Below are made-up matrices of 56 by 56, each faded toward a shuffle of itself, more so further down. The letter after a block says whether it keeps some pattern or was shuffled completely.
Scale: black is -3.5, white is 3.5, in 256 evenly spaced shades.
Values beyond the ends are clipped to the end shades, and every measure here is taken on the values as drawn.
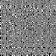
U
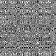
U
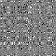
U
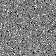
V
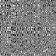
U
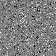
V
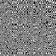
U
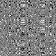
U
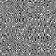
U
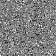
V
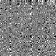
U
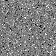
V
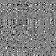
U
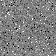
V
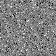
V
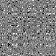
U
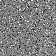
V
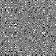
U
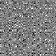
U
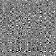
U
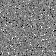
V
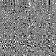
U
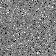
V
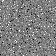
V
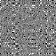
U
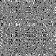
U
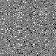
U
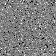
V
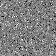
V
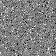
V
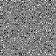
U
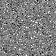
V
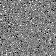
V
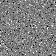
V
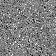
V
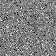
V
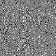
U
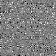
U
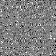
U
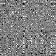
U
